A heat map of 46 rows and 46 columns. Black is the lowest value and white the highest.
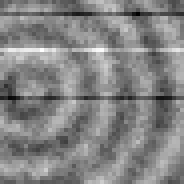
Odd lines: rows 4, 13 and 25. Average level on the scale: 50%. Slope: none. Grain: blotchy. Rings: centred on the middle left.
